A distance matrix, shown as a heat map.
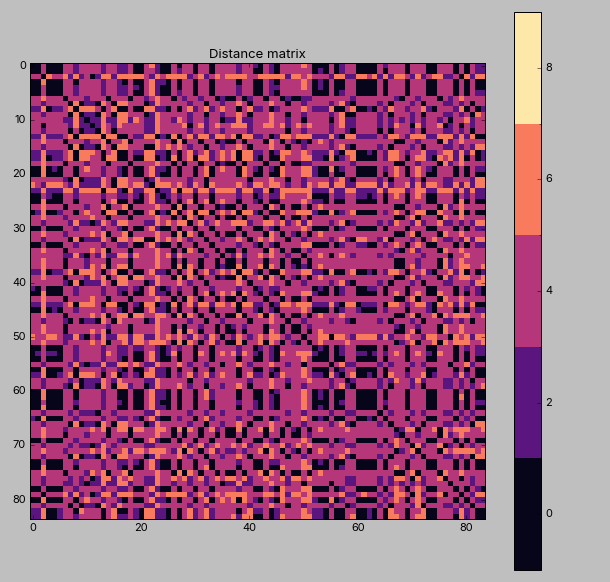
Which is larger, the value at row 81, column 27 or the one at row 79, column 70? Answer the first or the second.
the first
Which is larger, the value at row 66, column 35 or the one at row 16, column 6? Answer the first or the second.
the second
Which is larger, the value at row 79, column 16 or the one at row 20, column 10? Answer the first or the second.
the first
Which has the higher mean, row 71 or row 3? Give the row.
71
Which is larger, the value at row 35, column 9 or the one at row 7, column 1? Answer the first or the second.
the second
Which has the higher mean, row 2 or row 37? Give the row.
2
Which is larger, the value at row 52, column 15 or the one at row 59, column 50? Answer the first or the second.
the first
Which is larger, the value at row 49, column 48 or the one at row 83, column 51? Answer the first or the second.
the second
